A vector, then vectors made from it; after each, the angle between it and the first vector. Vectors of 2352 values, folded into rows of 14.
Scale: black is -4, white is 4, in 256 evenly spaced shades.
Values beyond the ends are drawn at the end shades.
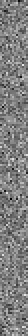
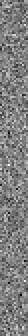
partly aligned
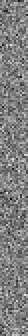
nearly parallel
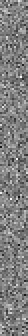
nearly opposite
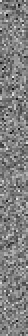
orthogonal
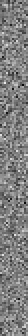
partly aligned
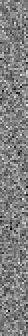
orthogonal
